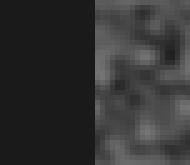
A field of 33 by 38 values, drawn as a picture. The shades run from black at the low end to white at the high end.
It is made of 1 by 2 panels. Panel 1,1: very low, flat. Panel 1,2: low, blotchy.
